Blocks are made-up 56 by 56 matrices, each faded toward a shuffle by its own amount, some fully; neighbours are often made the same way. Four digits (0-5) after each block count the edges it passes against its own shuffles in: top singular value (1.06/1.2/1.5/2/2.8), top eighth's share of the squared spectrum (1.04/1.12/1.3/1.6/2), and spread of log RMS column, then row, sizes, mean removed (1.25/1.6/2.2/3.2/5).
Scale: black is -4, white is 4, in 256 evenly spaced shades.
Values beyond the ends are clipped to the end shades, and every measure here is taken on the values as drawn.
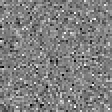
2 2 0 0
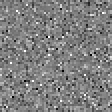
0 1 0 0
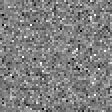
2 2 0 0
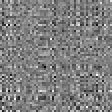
4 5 3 3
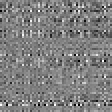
4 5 2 4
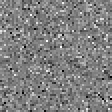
0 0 0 0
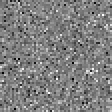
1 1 0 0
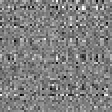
4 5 2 3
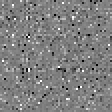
3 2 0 1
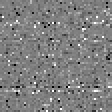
3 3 1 2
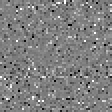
2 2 0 0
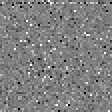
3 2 0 0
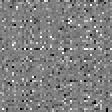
4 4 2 2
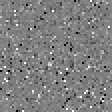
1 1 0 0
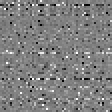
4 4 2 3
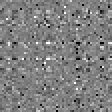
4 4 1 2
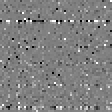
4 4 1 1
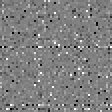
4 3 1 1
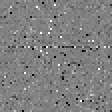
2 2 0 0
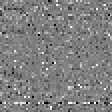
4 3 1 2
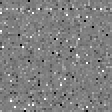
2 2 0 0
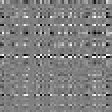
5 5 3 4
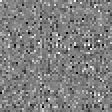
3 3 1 1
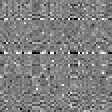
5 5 2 3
